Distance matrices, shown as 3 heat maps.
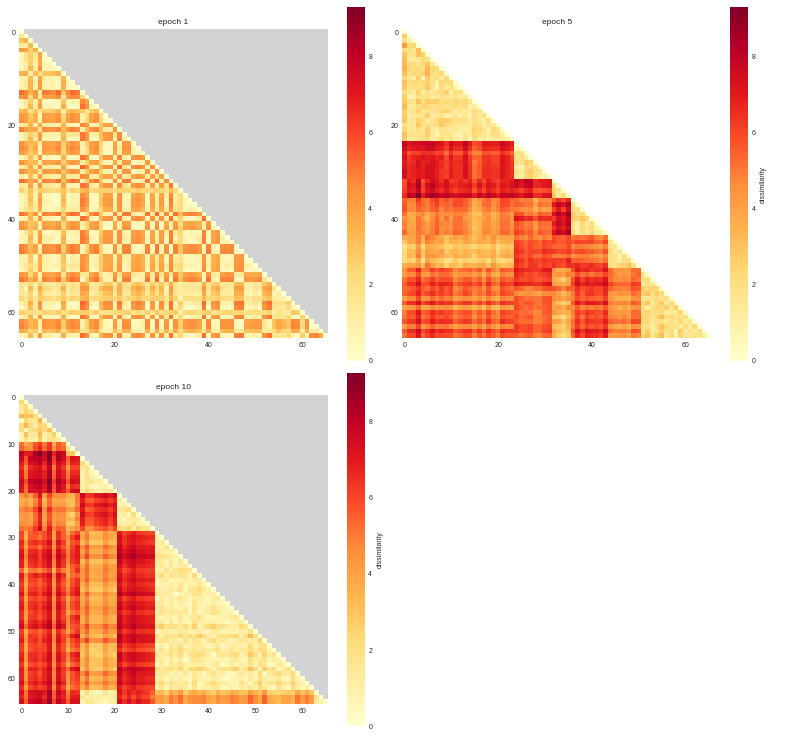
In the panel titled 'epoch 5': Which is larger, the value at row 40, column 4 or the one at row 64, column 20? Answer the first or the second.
the second
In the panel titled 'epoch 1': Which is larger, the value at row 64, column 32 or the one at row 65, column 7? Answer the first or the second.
the first
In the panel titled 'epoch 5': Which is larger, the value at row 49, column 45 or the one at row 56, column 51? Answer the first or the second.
the second
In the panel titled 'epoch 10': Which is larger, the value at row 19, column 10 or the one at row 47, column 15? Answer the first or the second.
the first
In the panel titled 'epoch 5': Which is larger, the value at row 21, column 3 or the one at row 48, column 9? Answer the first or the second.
the second
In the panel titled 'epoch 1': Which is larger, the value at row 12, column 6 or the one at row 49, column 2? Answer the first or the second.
the second
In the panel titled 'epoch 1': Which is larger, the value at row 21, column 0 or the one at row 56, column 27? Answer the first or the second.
the first
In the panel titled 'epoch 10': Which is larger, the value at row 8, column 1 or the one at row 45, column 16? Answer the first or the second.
the second
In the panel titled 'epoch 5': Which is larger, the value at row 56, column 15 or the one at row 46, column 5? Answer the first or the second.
the first
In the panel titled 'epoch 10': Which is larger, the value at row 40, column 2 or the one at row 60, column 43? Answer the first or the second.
the first
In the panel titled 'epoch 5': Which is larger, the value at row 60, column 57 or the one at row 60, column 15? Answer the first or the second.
the second
